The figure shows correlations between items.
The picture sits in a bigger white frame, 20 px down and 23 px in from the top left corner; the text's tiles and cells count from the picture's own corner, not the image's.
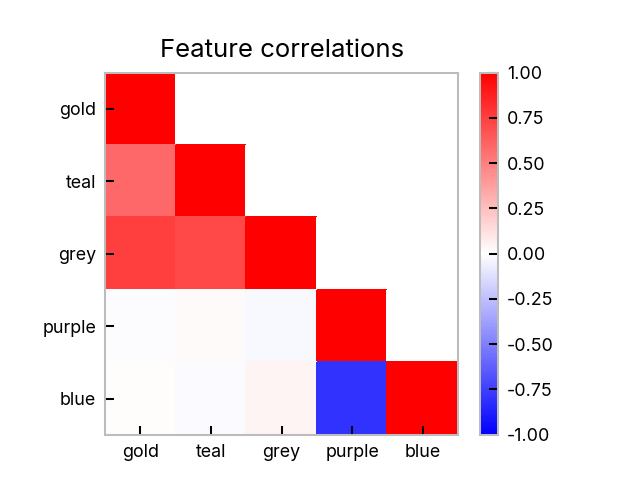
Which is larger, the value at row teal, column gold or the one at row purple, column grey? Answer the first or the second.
the first
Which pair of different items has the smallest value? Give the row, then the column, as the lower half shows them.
blue, purple
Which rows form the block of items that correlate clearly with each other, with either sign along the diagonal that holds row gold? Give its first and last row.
gold to grey
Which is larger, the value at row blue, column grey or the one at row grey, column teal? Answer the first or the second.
the second
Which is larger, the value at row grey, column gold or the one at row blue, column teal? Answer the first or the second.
the first
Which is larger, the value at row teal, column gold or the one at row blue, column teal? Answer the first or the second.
the first
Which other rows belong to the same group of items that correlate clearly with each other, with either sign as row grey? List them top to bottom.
gold, teal
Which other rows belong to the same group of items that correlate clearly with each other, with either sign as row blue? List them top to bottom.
purple
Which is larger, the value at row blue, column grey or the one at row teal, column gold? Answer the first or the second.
the second
